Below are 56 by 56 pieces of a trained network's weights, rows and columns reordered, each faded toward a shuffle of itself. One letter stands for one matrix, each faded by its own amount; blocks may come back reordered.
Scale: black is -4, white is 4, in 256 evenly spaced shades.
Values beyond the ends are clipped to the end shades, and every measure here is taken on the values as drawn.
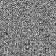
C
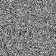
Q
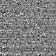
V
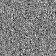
Q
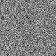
C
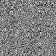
Q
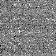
V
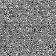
V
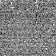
V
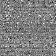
V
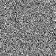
Q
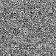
Q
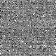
V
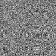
C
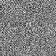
C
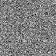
Q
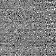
V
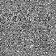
Q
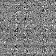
V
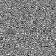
C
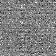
V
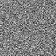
C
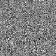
Q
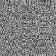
C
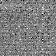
V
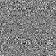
C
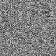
C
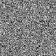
Q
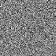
Q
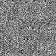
Q
